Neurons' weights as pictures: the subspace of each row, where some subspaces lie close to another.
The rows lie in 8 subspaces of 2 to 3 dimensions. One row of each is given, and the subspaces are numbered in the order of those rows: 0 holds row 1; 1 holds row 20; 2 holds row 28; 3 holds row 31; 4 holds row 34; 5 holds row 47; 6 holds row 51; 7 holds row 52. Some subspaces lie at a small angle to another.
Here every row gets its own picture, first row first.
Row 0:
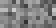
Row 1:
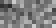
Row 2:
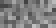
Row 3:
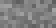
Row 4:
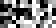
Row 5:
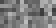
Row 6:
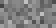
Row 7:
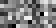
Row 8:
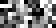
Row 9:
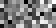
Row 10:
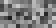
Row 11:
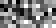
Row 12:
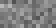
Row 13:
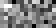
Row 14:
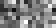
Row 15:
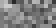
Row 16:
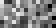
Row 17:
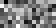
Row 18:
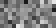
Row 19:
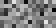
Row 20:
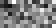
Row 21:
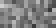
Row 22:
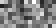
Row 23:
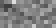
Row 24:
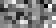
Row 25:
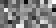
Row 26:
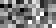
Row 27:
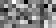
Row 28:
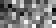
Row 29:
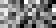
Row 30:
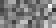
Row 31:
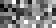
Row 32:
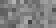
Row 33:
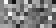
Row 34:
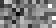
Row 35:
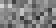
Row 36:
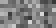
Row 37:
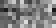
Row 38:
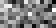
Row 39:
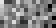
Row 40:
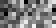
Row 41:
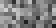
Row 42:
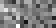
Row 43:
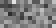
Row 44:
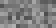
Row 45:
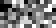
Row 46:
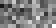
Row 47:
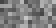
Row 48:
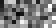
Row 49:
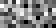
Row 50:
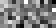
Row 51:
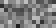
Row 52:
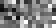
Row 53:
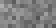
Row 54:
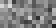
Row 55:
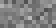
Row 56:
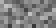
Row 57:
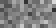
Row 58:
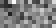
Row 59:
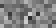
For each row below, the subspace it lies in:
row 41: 3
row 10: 4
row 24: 4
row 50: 6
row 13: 1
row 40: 2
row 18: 6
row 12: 2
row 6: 0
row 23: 1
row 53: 3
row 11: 5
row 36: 7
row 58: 1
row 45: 0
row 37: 3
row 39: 4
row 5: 5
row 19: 4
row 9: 0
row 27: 4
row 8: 5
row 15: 1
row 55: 2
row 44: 7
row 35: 2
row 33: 1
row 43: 1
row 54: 2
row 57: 0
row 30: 4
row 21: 6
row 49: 5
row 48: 4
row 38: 0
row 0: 5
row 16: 4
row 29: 2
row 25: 6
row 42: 7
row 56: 1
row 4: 3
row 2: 6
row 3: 0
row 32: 7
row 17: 6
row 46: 3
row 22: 5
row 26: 3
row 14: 7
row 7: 7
